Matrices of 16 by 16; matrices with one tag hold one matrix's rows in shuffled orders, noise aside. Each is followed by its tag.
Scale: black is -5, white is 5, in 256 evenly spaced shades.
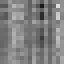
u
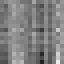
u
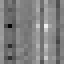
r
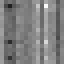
r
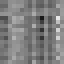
u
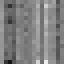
r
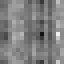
u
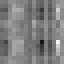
u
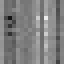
r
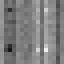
r
